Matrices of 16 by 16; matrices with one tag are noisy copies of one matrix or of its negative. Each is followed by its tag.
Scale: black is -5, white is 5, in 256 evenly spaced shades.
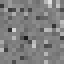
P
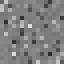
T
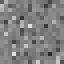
T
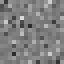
T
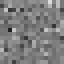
P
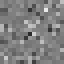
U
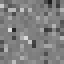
P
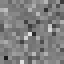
U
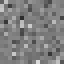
T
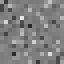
T
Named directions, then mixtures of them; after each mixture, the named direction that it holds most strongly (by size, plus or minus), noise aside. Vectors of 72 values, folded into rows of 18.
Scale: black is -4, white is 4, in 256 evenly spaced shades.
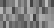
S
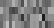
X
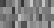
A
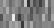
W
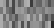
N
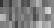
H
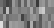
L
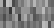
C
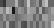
S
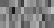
X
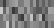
X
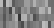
C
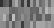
H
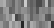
W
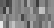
L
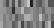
N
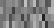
X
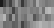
H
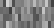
C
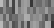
N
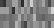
A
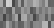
C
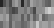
H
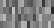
A
